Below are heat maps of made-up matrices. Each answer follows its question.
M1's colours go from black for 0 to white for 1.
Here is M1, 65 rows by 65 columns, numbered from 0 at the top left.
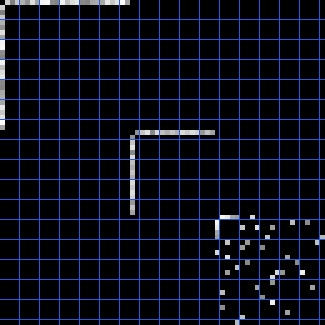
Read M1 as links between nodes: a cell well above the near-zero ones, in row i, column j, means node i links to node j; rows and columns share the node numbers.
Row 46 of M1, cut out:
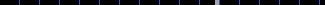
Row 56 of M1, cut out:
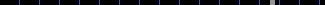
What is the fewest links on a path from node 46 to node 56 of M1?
4
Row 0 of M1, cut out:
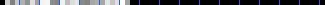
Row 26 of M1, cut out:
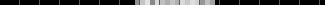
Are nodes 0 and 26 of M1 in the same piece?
no
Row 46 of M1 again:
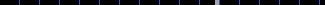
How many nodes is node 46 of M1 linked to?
1
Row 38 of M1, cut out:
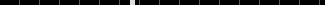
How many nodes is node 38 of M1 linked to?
1
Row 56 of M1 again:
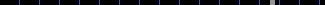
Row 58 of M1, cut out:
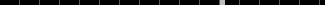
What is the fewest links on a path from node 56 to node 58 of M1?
5
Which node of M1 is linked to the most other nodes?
node 0
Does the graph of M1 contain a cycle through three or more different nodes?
no
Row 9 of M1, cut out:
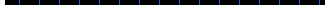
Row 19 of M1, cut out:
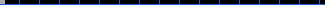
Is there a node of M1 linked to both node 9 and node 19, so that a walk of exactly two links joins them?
yes
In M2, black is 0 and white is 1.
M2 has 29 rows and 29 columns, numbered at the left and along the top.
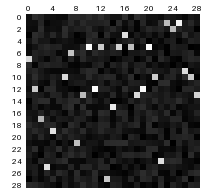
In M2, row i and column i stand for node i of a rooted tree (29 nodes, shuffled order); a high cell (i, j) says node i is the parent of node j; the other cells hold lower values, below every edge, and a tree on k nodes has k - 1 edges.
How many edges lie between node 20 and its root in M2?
1
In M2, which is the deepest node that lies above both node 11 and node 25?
12
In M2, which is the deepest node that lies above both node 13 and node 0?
10
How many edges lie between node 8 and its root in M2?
3
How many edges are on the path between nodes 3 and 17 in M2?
5
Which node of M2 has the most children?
5
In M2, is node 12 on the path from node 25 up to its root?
yes
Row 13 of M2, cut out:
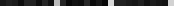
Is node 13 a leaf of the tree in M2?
no
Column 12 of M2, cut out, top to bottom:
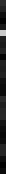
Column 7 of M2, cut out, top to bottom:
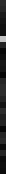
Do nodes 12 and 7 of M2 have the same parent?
no
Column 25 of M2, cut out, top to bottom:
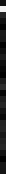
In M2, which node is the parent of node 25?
1
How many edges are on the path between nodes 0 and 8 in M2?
5
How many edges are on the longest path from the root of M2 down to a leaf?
5
